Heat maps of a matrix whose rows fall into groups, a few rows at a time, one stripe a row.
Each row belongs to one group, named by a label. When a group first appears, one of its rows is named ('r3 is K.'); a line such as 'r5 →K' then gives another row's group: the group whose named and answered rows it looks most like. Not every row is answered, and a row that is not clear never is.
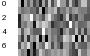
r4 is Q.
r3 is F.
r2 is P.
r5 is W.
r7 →W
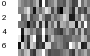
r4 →Q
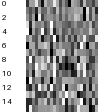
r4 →Q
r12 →W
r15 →F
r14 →W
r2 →W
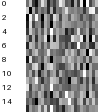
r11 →Q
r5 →W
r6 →F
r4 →F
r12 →Q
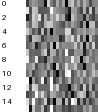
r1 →Q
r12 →Q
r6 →W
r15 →Q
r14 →W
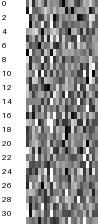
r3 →Q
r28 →F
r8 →Q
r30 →Q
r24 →W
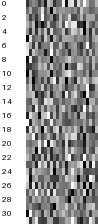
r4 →W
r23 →W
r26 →W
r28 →P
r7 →Q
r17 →Q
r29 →W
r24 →W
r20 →P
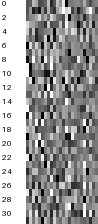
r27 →Q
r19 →P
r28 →W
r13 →P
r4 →W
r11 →P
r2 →P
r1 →W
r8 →F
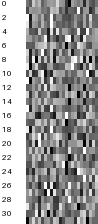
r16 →W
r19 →P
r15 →Q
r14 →P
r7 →Q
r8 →W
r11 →Q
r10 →F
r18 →Q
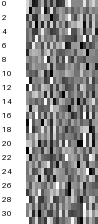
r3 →W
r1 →Q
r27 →P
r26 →P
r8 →P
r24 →F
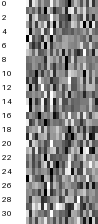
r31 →W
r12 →Q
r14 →Q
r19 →F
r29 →P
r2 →Q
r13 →P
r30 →Q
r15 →Q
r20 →Q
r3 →W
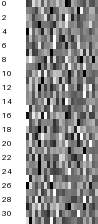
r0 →P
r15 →Q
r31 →Q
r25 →Q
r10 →P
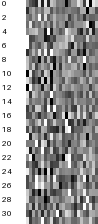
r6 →P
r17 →P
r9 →W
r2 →P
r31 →Q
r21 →Q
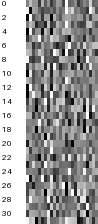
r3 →W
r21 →Q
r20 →F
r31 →W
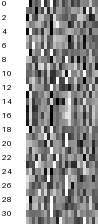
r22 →W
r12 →Q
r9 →W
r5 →P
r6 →P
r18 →Q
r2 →F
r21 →Q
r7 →Q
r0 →Q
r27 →P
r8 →P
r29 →Q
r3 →P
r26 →P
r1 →W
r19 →P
